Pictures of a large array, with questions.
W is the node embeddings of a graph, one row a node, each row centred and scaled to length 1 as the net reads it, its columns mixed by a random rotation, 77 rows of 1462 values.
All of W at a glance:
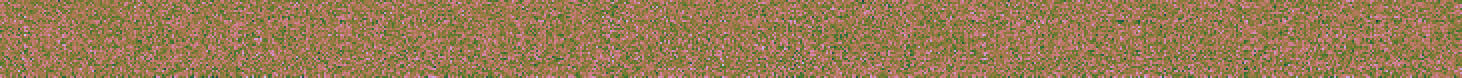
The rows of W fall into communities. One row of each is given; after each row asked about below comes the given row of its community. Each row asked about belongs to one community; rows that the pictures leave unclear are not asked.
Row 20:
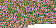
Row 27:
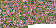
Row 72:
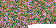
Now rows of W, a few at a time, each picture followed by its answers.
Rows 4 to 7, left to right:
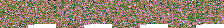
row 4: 20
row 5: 72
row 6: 20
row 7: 27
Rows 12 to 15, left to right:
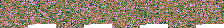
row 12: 72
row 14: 27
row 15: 20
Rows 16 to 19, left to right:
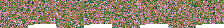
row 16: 27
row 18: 72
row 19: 27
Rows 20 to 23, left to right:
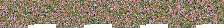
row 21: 20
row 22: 20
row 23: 72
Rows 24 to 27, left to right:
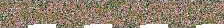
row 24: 27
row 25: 20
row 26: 72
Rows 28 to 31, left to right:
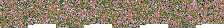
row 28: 27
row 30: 27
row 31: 72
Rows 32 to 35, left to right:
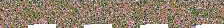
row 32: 27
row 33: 20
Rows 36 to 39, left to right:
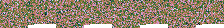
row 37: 20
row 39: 27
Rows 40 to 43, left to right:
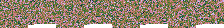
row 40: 27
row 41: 72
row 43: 72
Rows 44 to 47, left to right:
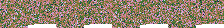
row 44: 20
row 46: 27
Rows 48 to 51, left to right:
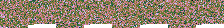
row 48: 27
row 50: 72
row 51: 72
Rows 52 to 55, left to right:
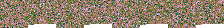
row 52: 27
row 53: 27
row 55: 72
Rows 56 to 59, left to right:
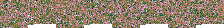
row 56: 72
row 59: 27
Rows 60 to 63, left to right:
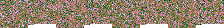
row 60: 27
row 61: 20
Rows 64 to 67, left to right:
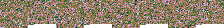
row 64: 27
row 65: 27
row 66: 72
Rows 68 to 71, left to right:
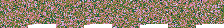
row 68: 72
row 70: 20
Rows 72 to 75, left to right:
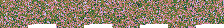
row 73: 27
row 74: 27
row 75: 72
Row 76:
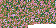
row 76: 72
